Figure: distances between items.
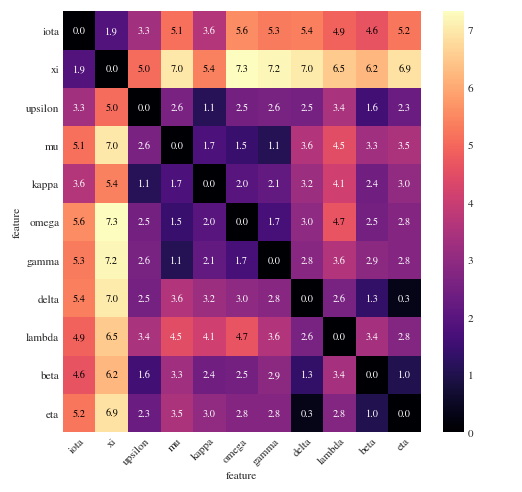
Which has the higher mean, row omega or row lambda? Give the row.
lambda
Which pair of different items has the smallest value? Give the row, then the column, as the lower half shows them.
eta, delta
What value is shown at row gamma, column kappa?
2.1
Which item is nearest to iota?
xi
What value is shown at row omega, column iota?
5.6
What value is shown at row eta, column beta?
1.0
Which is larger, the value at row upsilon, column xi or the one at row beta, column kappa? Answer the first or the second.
the first
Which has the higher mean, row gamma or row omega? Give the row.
omega
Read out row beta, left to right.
4.6 6.2 1.6 3.3 2.4 2.5 2.9 1.3 3.4 0.0 1.0
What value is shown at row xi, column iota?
1.9
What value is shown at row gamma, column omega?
1.7
